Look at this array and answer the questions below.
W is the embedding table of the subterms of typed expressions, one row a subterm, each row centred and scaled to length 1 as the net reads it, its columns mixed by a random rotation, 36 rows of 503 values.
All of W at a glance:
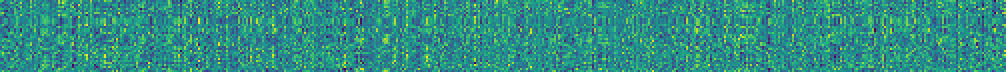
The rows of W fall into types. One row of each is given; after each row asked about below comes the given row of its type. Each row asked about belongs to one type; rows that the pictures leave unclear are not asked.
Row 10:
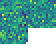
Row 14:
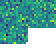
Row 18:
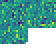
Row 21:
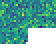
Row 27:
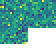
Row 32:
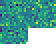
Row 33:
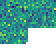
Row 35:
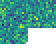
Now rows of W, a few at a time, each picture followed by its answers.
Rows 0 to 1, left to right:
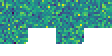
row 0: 27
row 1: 21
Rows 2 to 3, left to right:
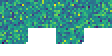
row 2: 18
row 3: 21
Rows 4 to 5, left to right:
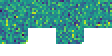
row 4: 32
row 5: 18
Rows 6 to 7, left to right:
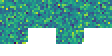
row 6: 27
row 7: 33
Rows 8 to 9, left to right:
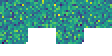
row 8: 18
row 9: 10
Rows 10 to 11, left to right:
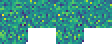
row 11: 10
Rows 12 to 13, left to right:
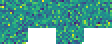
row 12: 27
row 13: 18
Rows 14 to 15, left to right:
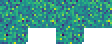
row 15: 14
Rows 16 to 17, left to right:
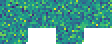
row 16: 33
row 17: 32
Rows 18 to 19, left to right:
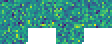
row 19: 35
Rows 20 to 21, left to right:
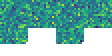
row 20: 35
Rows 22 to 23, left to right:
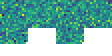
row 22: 21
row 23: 35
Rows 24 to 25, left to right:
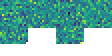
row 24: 10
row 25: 18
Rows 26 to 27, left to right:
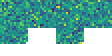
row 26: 35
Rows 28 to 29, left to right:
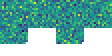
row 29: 21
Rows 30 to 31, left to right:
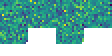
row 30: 10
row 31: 33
